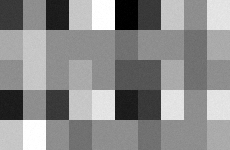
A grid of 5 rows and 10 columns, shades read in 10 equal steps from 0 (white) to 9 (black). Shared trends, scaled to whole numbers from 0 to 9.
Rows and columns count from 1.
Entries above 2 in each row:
6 9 9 6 8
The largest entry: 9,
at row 1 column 6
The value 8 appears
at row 1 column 3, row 4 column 1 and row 4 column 6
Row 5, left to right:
2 0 4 5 4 4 5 4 4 3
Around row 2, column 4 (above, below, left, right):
2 3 4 4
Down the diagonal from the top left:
7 2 4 2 4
